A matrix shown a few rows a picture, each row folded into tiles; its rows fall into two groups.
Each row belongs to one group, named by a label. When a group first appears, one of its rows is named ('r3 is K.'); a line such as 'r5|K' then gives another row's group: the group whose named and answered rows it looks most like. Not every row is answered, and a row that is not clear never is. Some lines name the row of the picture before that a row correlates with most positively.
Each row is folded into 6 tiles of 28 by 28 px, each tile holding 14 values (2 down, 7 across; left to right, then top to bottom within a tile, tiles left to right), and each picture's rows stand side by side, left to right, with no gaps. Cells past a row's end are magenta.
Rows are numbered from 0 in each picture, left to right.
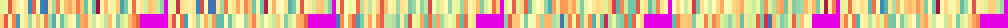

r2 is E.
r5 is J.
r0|J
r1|J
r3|E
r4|E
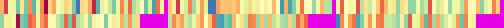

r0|E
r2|E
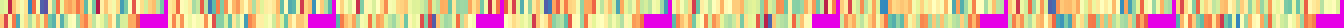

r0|J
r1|J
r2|E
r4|E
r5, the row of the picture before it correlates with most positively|1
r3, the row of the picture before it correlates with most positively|1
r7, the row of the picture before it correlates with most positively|2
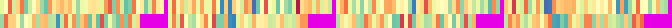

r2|E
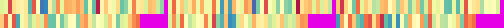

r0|J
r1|J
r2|E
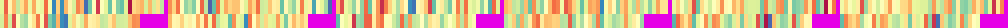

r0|J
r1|J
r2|E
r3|E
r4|E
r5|E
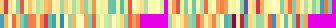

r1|E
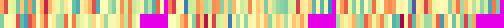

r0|E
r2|E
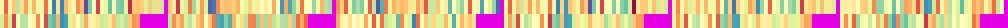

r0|J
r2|J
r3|J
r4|J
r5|J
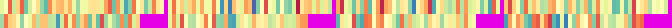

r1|J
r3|E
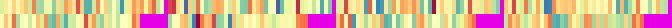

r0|J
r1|E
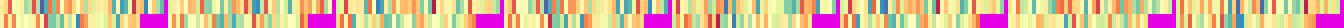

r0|J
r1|J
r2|J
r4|J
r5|J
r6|E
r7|J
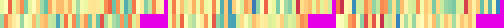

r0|E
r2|J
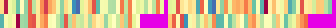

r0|E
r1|J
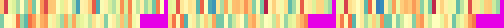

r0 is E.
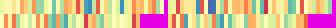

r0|J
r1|J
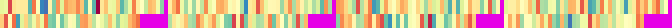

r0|J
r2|E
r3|J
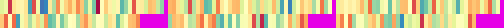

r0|J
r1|E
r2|J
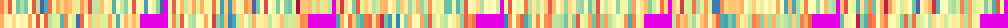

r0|J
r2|E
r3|E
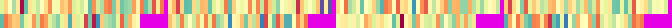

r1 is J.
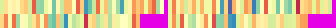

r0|J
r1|J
